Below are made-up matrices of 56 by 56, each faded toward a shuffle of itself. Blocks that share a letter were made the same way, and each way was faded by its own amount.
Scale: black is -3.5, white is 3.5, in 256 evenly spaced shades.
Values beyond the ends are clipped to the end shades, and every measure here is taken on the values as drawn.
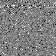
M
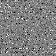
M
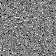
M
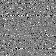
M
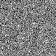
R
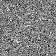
R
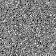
R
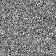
R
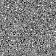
R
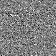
R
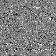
M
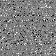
M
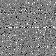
M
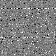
M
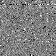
M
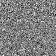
R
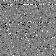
M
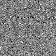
R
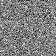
R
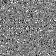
M
